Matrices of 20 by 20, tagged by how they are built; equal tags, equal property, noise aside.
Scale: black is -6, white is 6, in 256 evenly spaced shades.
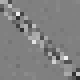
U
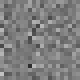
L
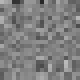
L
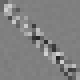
U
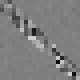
U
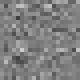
L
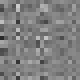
L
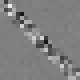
U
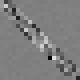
U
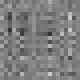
L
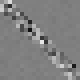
U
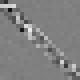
U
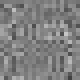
L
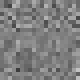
L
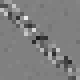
U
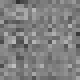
L
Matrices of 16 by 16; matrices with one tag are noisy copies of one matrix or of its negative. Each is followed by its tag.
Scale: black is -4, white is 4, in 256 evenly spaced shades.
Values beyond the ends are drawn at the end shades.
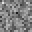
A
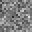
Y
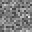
Y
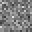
Y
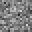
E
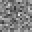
E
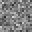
Y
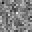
A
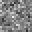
Y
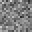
Y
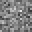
E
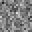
A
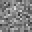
E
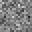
Y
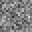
Y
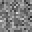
A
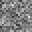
Y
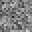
Y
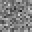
E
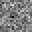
Y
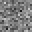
E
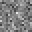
A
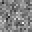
A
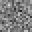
E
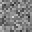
Y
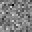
Y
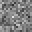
Y
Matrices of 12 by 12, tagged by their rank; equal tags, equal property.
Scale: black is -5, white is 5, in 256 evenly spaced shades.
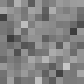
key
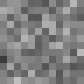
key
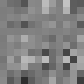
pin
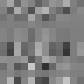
pin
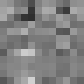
pin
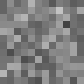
key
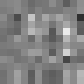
pin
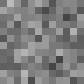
key
